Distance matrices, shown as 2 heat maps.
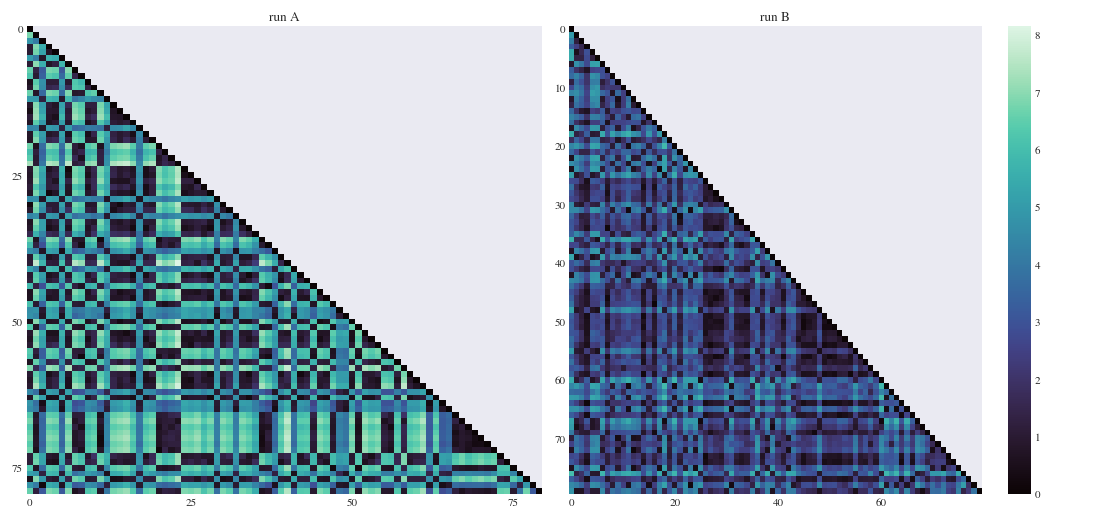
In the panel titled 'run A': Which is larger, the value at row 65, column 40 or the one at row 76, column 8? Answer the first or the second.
the first
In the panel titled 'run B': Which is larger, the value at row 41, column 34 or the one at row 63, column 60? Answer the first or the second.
the second
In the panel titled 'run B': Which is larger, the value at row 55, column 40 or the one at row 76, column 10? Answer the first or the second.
the second
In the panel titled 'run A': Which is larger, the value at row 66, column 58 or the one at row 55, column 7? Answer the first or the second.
the first
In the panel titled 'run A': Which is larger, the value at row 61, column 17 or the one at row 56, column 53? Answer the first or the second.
the second
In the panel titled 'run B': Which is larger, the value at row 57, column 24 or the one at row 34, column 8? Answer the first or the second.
the first
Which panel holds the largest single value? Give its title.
run A
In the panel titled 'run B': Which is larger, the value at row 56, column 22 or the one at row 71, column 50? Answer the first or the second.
the first
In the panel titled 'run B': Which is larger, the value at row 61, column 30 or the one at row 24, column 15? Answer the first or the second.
the first
